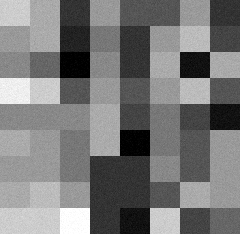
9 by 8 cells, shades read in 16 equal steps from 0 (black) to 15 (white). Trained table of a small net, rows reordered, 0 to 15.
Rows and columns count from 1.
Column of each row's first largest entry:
1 7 6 1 4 1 1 2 3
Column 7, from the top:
9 11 1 11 4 5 5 10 4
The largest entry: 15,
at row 9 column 3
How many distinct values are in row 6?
5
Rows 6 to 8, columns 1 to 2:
10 9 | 9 9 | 10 11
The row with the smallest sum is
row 3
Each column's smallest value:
8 6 0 3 0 5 1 1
